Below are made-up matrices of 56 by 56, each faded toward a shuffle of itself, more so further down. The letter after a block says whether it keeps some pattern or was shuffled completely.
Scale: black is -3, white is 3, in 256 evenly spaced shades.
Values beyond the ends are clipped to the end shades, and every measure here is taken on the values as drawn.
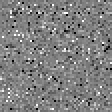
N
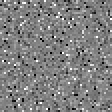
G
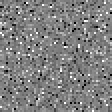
G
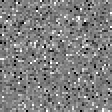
N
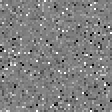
G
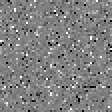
N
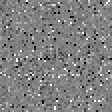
N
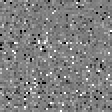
N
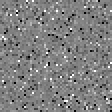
G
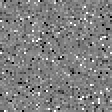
G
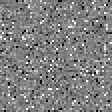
N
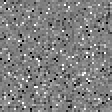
G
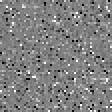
N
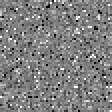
G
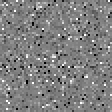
N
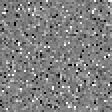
G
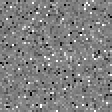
G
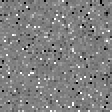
G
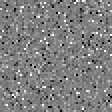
G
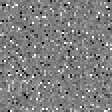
N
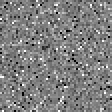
G
